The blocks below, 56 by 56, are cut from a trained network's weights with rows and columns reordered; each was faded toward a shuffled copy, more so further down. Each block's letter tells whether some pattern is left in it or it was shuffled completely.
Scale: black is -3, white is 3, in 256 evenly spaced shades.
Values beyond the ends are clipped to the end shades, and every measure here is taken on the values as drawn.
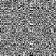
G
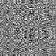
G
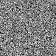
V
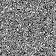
V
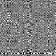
G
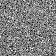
V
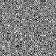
G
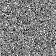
V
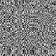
G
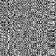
G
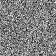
V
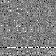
G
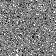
V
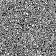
V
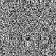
G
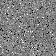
V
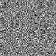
G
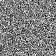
V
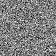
V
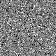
V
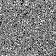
V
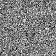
V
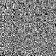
G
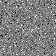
V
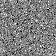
V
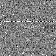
G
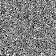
V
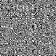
G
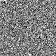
V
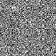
G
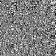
G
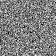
V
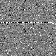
G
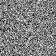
V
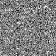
G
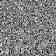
G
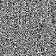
G
